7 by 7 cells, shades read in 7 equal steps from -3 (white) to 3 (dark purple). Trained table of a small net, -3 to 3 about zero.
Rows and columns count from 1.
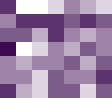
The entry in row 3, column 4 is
2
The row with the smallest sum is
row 1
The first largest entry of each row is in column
1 2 4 1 5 7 1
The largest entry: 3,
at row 4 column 1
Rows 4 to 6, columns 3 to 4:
-2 0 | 0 0 | -2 1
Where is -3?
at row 1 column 2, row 1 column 3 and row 4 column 2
